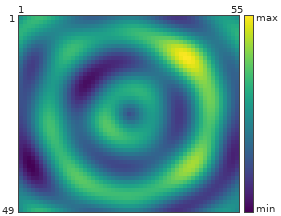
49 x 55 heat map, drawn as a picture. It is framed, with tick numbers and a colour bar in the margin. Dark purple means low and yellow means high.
The top right is the ninth with the highest average. Concentric rings centre on the centre. There are no lone odd cells.
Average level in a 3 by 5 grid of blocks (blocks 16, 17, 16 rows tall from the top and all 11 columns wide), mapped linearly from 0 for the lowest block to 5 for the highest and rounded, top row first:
2 2 2 5 3 / 2 1 4 1 4 / 0 3 2 3 1
